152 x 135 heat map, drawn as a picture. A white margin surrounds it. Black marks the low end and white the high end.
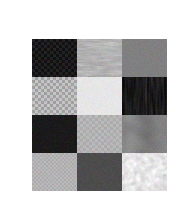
It is made of 4 by 3 panels. Panel 1,1: very low, checkered, faint in contrast. Panel 1,2: high, streaked across, faint in contrast. Panel 1,3: middling, flat. Panel 2,1: high, checkered. Panel 2,2: very high, flat. Panel 2,3: very low, streaked downward, faint in contrast. Panel 3,1: very low, flat. Panel 3,2: high, checkered, faint in contrast. Panel 3,3: middling, smooth, faint in contrast. Panel 4,1: high, checkered, faint in contrast. Panel 4,2: low, flat. Panel 4,3: very high, blotchy, faint in contrast.
